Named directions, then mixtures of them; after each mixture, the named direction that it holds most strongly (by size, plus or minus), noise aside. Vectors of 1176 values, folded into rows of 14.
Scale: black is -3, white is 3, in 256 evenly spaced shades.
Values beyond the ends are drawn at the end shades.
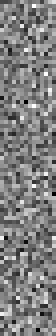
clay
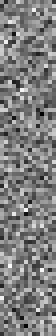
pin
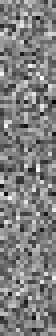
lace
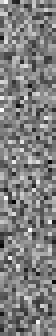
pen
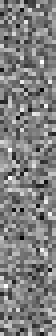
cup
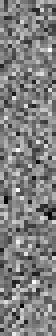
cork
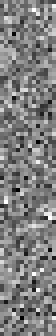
cork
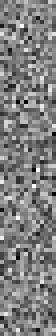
lace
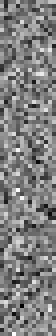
cork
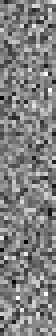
clay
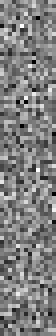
lace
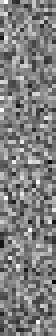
pen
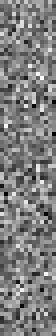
lace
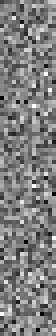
clay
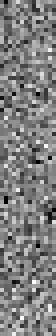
cork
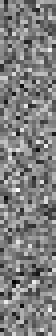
cork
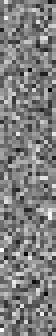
cork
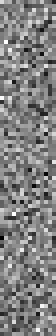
clay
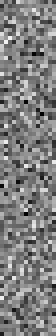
pin
